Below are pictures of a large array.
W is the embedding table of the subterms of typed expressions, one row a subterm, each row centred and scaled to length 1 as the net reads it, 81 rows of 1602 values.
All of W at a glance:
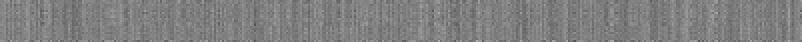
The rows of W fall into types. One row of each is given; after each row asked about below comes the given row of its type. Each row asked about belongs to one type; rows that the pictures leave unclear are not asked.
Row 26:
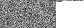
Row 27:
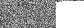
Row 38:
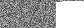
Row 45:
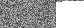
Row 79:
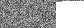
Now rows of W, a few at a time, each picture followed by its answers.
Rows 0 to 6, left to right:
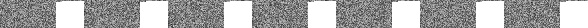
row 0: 79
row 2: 27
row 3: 27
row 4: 45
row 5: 79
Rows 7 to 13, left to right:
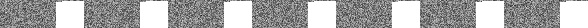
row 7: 27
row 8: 45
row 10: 38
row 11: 38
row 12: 27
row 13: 45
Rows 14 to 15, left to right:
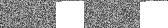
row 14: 79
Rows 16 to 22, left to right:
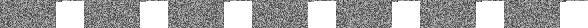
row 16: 26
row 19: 38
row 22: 26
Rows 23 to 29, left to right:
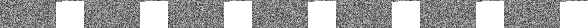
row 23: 45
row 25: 27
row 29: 27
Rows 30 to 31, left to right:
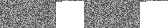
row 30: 45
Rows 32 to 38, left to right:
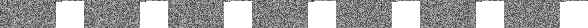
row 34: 27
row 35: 26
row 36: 38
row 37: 45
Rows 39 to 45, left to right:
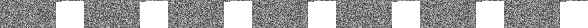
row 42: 45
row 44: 45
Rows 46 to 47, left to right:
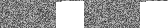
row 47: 27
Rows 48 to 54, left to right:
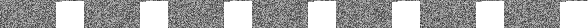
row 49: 79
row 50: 45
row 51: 45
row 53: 79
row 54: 27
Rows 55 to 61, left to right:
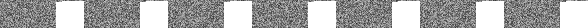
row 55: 38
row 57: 79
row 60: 79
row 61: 26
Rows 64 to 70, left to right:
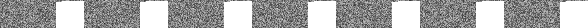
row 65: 45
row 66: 38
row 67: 38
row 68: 27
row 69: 79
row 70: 26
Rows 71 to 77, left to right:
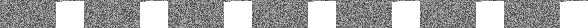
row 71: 38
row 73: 27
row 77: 38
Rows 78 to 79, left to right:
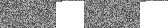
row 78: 45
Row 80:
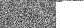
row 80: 26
